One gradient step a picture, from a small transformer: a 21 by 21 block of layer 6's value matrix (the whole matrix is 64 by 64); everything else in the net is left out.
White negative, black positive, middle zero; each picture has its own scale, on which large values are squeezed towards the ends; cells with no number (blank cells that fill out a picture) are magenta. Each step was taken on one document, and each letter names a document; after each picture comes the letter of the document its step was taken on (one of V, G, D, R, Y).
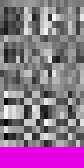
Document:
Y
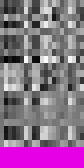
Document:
Y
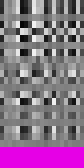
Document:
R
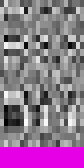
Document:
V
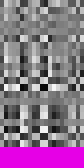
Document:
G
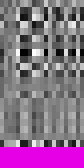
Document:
R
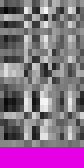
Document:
Y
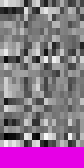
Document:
Y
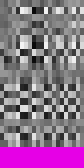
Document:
R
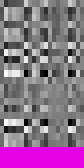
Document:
V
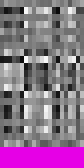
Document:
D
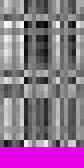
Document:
D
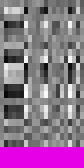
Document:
V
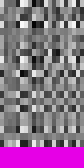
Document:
R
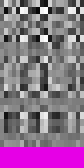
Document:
G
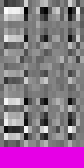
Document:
V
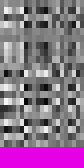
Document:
D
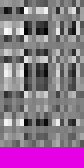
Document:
D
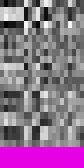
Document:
Y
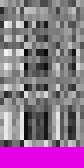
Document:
D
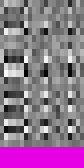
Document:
V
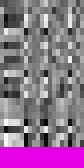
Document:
V
